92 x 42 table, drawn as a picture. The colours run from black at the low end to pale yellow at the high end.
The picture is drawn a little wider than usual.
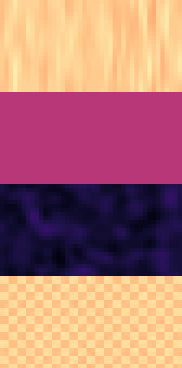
The table splits into 4 rows of 1 panel. Panel 1,1: very high, streaked downward, faint in contrast. Panel 2,1: middling, flat. Panel 3,1: very low, blotchy, faint in contrast. Panel 4,1: very high, checkered, faint in contrast.
